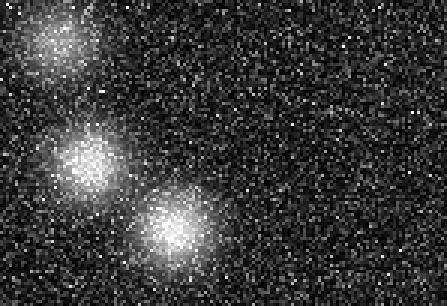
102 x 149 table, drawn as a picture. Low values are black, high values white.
There are three bumps. Overall the values sit about 20% of the way up the scale. No row or column stands out. Neither half mirrors the other. Most values sit low, with a long tail of high ones.
